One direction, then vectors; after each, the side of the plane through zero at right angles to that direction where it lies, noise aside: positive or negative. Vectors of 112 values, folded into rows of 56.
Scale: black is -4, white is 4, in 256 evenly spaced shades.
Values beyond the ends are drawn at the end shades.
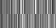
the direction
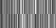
positive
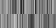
negative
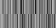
negative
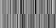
negative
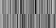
negative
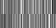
positive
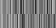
negative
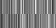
positive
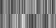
positive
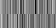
negative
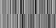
negative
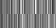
positive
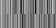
negative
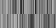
negative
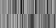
negative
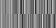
negative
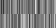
positive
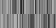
negative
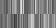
positive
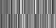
positive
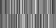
positive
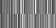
positive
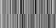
negative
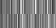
positive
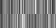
positive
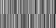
negative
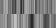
negative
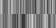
negative
